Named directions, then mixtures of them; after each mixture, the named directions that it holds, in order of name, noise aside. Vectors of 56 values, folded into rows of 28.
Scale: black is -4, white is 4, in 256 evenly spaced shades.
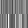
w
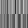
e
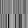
w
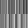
e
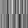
e, w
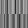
e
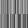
e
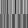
e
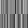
e, w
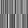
e, w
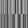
e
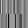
w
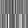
w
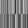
e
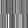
w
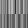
e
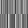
e, w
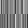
e, w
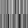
e, w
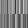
e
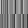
e, w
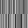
e, w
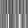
e, w
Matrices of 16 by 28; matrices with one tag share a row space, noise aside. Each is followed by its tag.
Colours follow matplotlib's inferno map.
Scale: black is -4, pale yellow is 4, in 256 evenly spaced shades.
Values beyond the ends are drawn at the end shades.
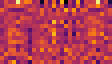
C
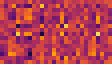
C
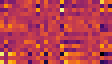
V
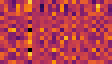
C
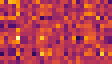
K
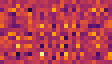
C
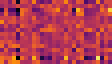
K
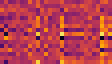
V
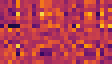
K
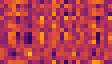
C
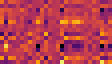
V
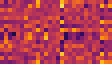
V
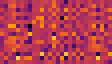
C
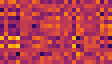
K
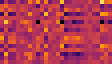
V
